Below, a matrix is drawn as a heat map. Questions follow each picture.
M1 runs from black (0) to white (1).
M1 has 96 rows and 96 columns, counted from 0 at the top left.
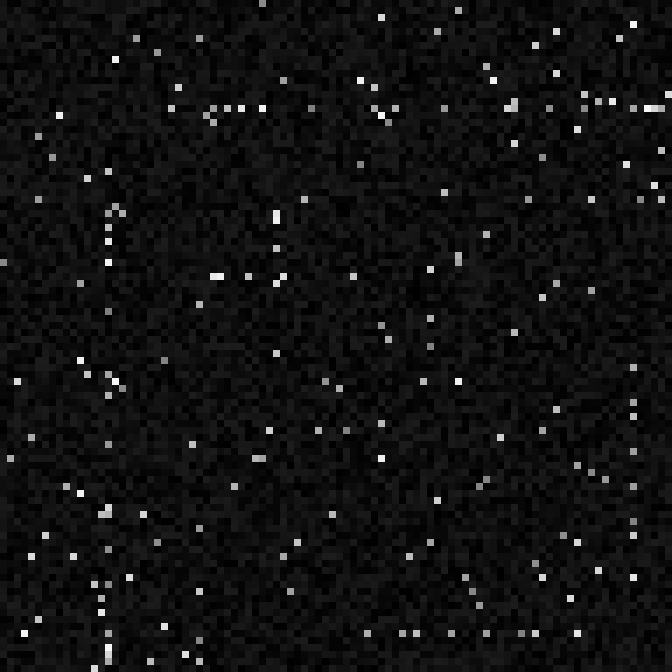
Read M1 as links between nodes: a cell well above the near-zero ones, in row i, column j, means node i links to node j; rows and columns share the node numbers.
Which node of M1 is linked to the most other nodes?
node 15
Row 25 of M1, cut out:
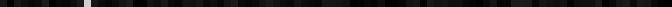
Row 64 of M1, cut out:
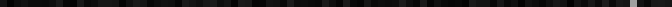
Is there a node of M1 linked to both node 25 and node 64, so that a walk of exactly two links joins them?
no
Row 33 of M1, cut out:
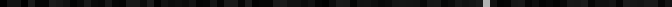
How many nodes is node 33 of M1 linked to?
1
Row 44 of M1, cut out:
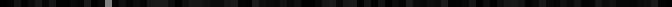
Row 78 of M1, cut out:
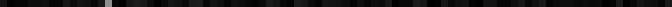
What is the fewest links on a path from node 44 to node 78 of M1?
2
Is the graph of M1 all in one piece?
yes
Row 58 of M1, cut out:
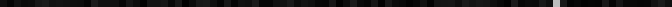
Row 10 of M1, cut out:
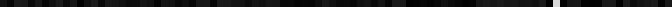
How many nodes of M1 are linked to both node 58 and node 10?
1
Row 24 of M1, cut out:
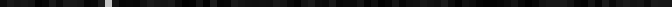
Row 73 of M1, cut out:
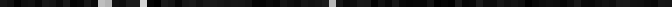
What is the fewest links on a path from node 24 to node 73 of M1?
2
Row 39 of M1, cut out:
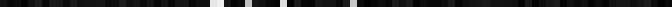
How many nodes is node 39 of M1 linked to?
5
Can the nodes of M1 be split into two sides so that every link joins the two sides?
yes
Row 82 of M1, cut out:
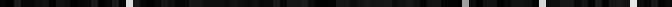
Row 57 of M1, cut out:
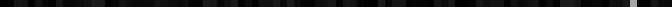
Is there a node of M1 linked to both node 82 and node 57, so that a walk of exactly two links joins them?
yes
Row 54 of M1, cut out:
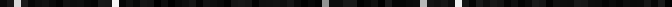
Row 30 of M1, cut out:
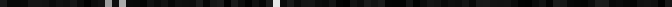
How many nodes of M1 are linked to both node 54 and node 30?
0
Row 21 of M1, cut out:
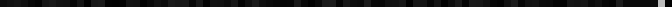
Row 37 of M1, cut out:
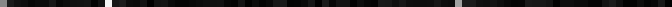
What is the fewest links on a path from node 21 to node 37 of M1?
3
